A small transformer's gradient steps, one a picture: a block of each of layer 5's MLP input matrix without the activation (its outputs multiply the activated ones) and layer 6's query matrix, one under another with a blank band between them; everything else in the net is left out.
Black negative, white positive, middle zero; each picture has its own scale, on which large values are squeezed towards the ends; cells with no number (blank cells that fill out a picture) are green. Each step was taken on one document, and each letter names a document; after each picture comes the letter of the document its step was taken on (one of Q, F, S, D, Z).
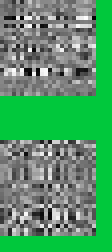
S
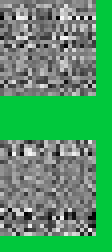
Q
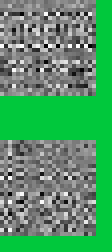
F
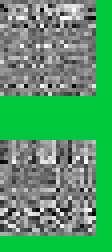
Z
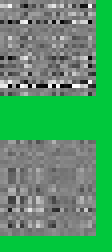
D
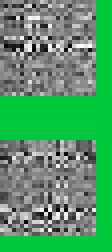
S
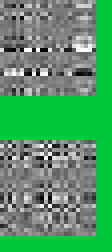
S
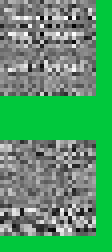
Z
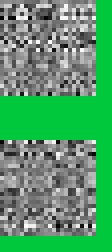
Q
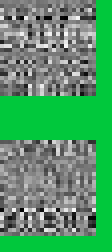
Q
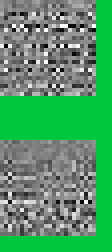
F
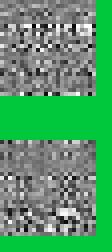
F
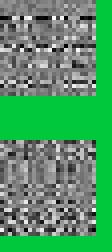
Q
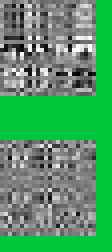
S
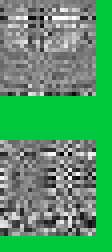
Z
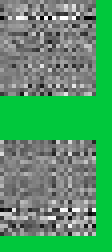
Z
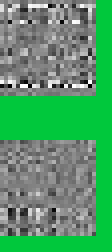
D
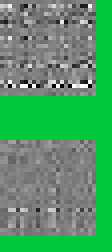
D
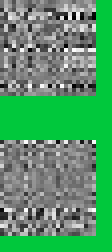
Q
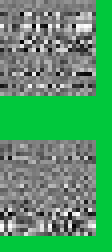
F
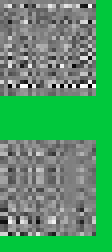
D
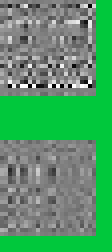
D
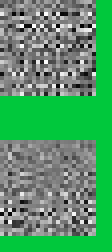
F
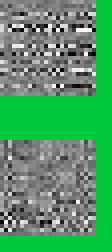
F
